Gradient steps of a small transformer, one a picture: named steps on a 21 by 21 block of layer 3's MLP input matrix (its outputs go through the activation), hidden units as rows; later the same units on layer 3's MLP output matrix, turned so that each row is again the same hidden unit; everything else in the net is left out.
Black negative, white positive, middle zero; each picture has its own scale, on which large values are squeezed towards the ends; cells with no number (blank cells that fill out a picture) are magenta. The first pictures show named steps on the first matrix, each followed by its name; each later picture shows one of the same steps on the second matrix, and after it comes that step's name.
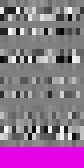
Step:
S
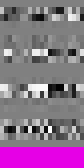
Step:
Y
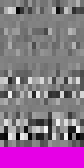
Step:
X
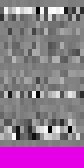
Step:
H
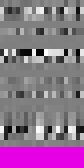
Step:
S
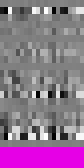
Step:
H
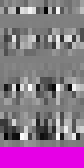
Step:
X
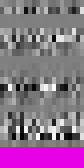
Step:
X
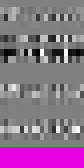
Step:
Y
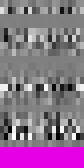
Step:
X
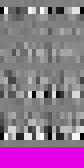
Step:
H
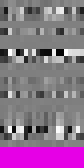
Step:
S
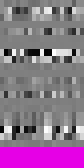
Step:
S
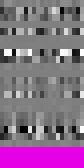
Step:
S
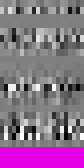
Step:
X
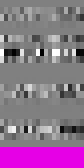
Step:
Y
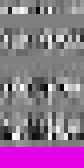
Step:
X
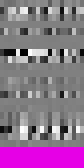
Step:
S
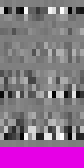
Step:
H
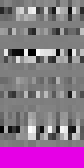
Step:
S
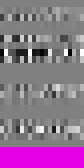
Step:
Y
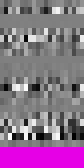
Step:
X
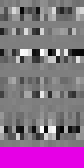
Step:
S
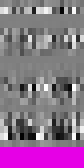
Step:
X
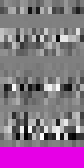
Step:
X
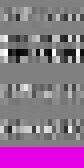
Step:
Y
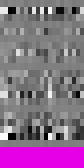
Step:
H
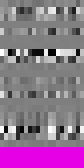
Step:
S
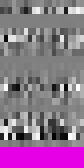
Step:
X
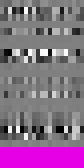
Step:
S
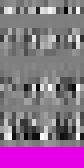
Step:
X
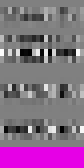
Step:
Y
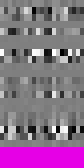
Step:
S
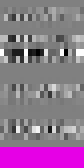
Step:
Y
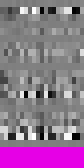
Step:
H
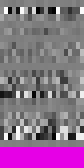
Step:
H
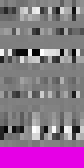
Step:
S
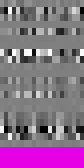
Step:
S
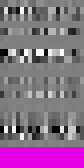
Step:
S
